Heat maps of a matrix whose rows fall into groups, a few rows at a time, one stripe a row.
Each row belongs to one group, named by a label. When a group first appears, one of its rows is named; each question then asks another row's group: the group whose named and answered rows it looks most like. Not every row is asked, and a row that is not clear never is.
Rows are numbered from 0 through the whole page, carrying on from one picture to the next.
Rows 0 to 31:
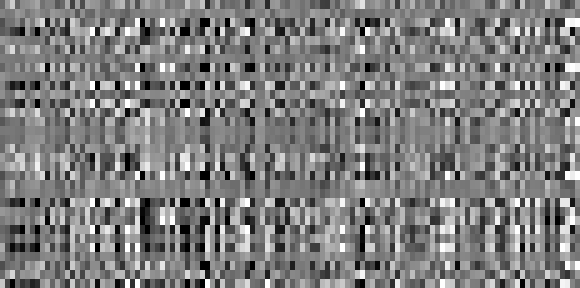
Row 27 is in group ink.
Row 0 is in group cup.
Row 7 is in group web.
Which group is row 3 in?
ink
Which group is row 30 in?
cup
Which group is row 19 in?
web
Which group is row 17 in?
cup
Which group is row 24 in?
web
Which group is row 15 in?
web
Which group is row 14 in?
web
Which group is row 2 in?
web
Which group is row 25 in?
ink
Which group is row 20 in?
cup
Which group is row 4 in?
web
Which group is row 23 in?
web
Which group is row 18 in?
cup
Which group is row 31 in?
ink
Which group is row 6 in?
web
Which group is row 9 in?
ink
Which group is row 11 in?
ink
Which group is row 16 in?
cup
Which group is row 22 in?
ink
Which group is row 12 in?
cup
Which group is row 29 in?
web
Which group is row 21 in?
cup
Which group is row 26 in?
ink
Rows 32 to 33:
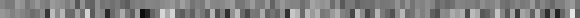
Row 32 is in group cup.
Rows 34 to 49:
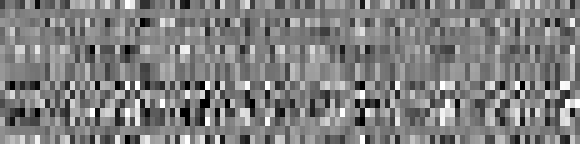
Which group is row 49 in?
cup
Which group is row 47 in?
ink
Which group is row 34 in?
ink
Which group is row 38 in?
cup
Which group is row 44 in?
cup
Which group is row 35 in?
cup
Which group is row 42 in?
web
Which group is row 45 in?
web
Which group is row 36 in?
web
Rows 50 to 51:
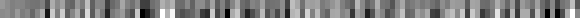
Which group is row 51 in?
web
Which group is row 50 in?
web
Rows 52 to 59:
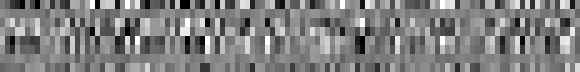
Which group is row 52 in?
ink
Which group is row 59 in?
web
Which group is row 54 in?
cup
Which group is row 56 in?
ink
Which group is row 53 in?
web
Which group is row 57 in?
ink
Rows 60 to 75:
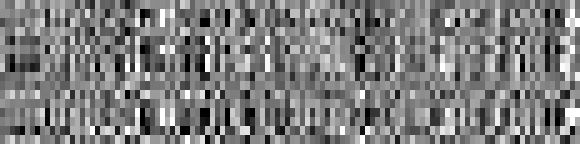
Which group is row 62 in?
web
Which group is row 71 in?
web
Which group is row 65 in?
web
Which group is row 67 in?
ink
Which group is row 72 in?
web
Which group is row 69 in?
ink
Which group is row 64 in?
ink
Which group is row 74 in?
ink
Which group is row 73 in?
web
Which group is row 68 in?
web
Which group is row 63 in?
cup
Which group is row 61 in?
web
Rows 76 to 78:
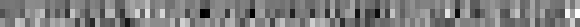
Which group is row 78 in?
cup
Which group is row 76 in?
web
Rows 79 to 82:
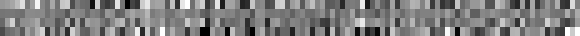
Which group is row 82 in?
web
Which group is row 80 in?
web
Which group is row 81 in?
cup
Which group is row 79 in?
cup
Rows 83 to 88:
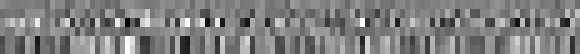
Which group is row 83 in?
web
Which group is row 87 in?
ink
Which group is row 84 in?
web
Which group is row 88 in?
ink
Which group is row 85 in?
cup
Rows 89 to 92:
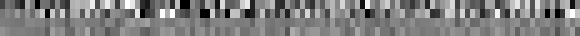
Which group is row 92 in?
web
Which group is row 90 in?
web
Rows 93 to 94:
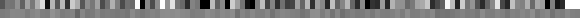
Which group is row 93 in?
web
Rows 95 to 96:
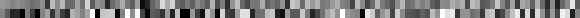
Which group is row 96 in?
ink
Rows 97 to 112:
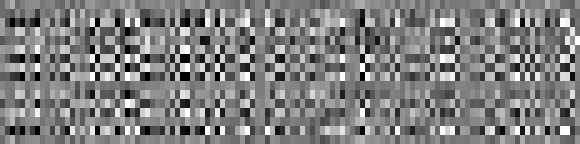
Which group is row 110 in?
cup
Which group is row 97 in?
cup
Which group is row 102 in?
cup
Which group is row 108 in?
ink
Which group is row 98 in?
ink
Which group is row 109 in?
cup
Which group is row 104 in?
cup
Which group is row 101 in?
web
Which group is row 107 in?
cup
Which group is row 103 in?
ink
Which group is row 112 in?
cup
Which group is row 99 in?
ink
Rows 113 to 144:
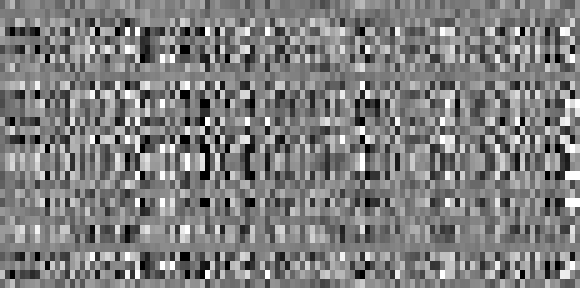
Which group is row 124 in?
web
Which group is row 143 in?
ink
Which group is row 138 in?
cup
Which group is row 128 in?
ink
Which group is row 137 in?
cup
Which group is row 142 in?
web
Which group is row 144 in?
cup
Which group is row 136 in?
web
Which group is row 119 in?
web
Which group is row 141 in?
ink
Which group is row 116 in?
ink
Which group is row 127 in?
cup
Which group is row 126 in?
ink
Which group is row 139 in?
cup
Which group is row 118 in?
ink
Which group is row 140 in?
cup
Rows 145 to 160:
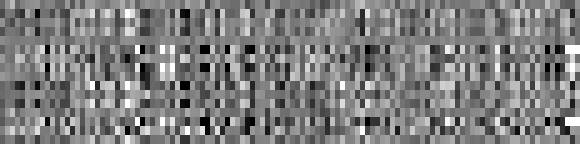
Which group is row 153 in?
web
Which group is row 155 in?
web
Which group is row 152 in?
web
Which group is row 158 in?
web
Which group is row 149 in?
web
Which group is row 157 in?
cup
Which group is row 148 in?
ink
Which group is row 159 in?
cup
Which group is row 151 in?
cup
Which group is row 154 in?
ink
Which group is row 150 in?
web
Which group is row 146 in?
ink
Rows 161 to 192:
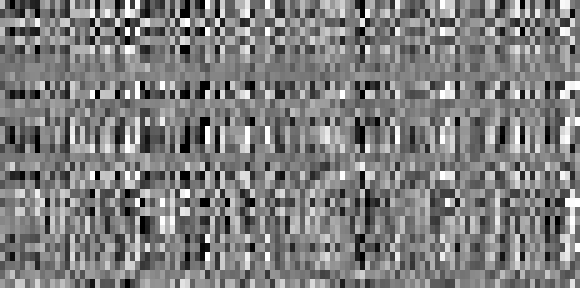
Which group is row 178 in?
web
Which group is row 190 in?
ink
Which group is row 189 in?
ink
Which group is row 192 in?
cup
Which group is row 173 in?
web
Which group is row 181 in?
ink
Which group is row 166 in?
ink
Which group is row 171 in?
ink
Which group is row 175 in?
ink
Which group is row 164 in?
ink
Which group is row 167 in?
ink
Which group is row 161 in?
ink
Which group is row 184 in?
cup
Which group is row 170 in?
web
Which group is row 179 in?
cup
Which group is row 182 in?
cup
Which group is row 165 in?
cup
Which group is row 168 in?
web
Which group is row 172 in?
cup
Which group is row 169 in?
cup
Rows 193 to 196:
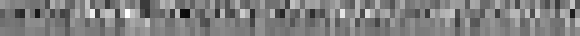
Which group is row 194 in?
ink
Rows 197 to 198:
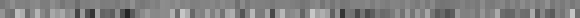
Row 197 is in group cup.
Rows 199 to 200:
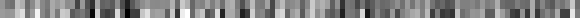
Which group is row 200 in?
cup
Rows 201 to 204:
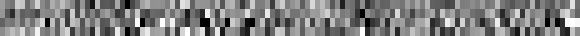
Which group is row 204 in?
cup
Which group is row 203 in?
web
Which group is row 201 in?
cup
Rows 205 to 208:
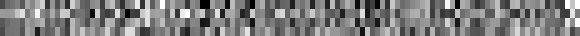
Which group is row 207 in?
web
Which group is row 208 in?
ink
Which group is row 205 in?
web
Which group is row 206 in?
cup
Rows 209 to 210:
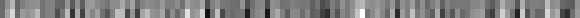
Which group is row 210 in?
cup
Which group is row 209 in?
cup
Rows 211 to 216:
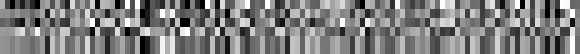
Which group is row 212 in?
web
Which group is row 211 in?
ink
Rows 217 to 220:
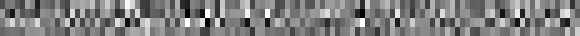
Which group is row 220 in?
web
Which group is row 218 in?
ink
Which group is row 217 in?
ink
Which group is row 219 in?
cup
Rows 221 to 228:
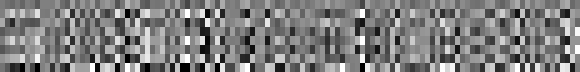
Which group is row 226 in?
web
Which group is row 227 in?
cup
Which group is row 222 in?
cup
